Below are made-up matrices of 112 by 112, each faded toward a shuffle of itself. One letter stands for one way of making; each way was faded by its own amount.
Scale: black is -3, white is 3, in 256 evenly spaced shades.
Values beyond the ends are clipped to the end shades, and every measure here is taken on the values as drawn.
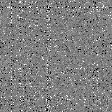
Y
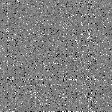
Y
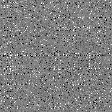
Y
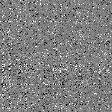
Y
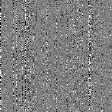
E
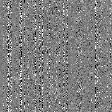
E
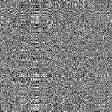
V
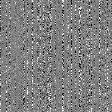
E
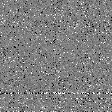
Y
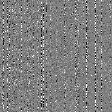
E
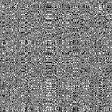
V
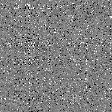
Y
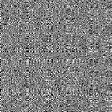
V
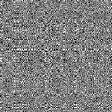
V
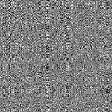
V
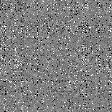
Y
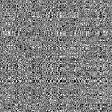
V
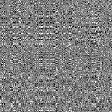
V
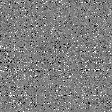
Y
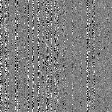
E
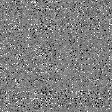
Y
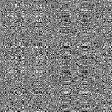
V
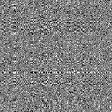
V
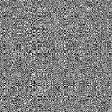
V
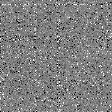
Y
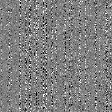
E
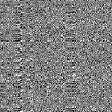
V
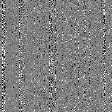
E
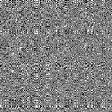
V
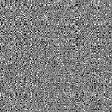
V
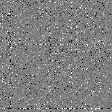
Y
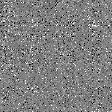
Y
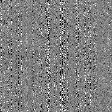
E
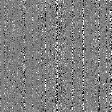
E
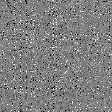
Y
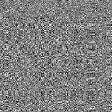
V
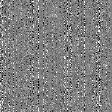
E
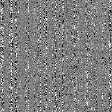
E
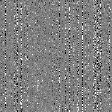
E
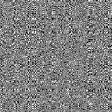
V
